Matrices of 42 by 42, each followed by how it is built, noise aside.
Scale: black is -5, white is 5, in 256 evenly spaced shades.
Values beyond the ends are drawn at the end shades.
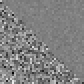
lower triangular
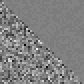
lower triangular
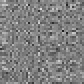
low rank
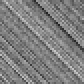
Toeplitz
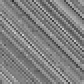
Toeplitz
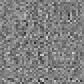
low rank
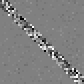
banded
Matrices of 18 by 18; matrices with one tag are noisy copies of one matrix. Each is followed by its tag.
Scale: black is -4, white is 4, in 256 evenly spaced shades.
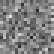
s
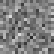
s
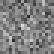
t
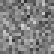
t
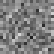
s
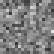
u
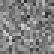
t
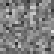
u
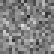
t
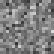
u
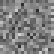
s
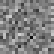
s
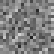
s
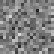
s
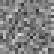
s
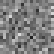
s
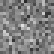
t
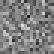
t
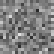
s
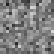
u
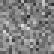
t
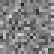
s
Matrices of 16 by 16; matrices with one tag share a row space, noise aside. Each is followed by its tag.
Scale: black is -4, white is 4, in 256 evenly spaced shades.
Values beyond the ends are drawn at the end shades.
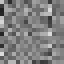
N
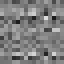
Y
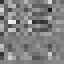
N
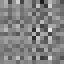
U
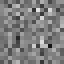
U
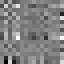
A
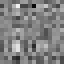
Y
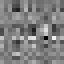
Y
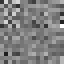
A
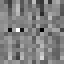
U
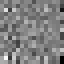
A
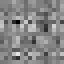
Y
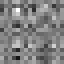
Y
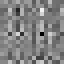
U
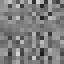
U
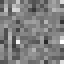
A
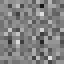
U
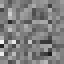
N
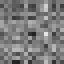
Y
